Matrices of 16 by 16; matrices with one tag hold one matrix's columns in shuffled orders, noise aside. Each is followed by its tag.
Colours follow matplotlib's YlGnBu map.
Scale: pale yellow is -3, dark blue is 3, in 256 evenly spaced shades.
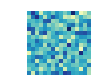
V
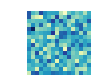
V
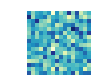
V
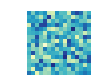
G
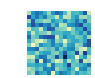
G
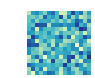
G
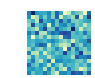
V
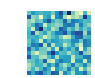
V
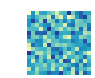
V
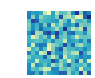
V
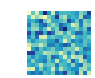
V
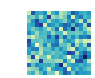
G
